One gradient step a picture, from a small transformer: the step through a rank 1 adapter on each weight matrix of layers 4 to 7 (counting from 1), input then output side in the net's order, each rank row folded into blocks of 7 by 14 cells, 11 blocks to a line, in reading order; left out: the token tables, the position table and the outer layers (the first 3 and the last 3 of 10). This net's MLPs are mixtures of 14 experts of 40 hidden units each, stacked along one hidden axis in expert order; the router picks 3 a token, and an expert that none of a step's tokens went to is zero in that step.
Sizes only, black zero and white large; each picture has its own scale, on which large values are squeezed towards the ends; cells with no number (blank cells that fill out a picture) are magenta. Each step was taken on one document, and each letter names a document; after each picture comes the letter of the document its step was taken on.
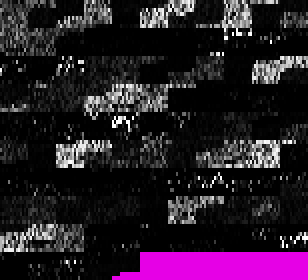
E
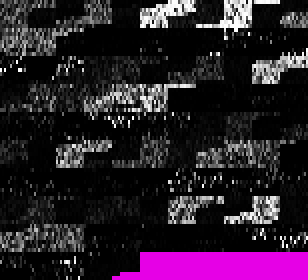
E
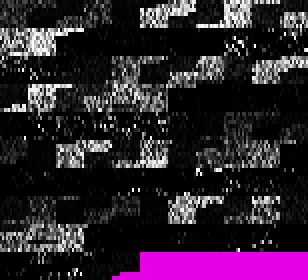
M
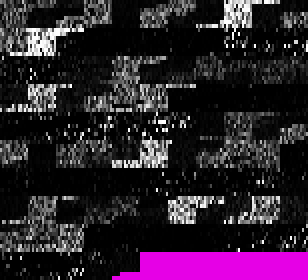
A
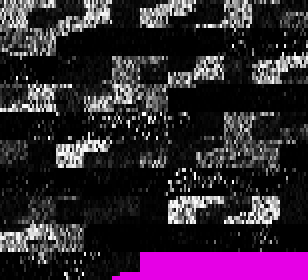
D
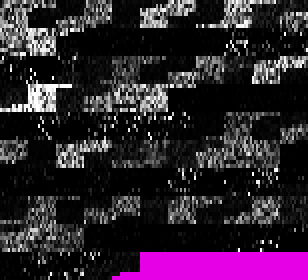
A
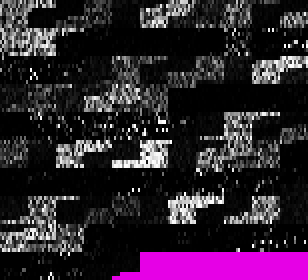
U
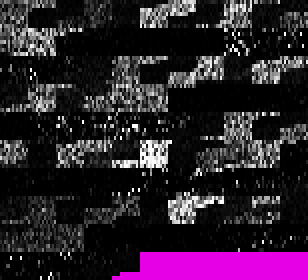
U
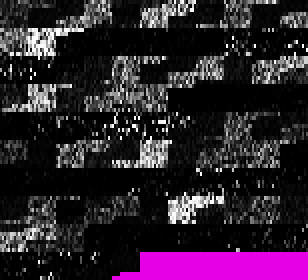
U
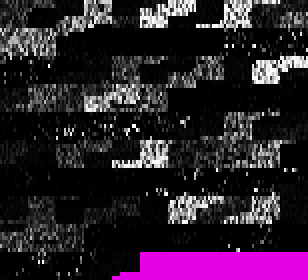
M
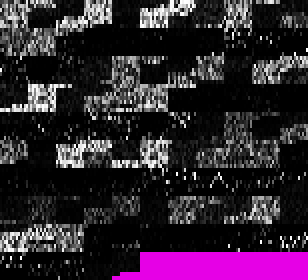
E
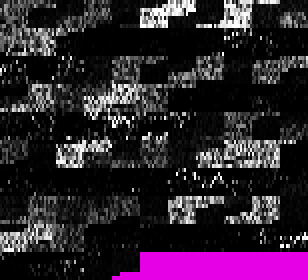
E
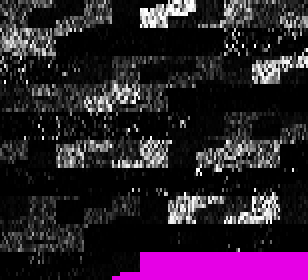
M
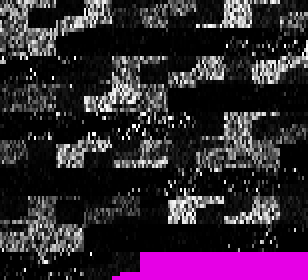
D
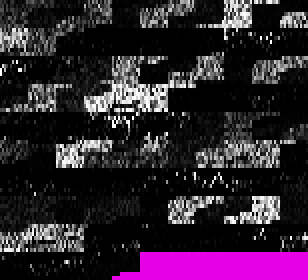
E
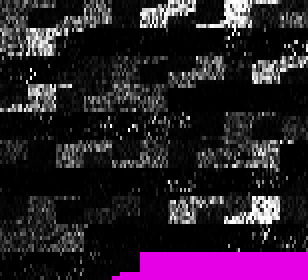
A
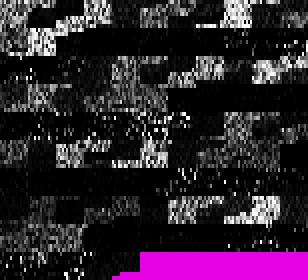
D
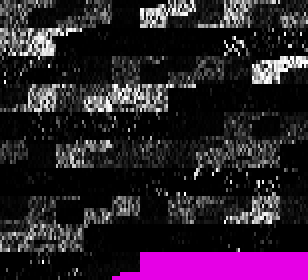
M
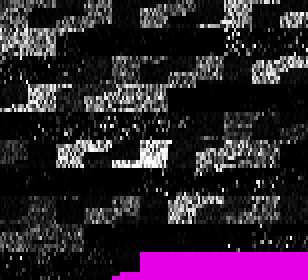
U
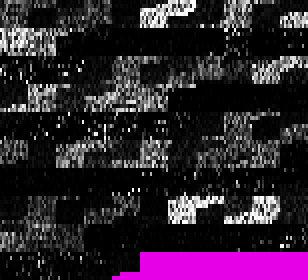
U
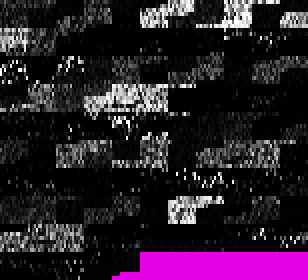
E
